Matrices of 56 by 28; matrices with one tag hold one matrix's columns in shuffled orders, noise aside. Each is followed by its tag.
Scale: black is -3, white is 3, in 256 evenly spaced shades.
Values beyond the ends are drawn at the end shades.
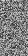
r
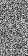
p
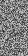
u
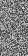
u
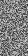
u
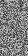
r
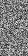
p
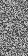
u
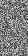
p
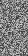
p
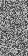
r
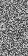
u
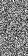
u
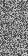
r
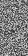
u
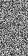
r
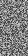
u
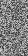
p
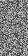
r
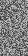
p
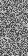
u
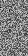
u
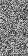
p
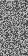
r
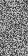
r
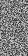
u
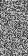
r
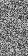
p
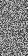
u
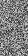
u
